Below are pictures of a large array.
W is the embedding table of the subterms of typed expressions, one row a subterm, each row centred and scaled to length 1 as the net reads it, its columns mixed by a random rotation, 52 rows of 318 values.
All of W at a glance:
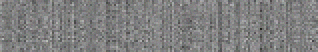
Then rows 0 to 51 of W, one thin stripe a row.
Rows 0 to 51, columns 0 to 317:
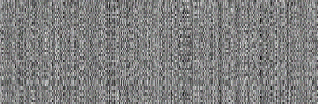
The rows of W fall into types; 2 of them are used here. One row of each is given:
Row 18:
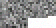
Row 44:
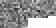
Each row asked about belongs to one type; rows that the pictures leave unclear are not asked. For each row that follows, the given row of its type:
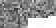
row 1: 44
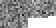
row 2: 44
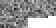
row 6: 44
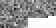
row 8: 44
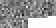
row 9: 18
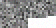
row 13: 18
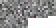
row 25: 18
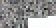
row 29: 18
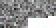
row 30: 44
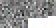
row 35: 18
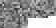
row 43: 44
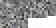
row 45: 18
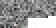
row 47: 44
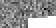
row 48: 18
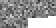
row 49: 18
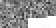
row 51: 18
